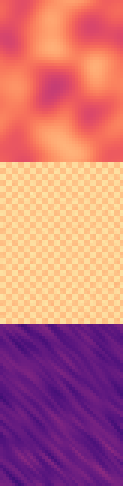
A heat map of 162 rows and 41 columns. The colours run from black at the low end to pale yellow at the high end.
It is made of 3 by 1 panels. Panel 1,1: high, smooth. Panel 2,1: very high, checkered, faint in contrast. Panel 3,1: low, slanting down to the right, faint in contrast.
